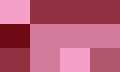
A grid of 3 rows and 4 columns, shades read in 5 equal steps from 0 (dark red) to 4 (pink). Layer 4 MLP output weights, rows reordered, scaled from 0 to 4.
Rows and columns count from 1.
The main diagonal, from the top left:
4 3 4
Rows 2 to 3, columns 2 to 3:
3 3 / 3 4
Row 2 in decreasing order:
3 3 3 0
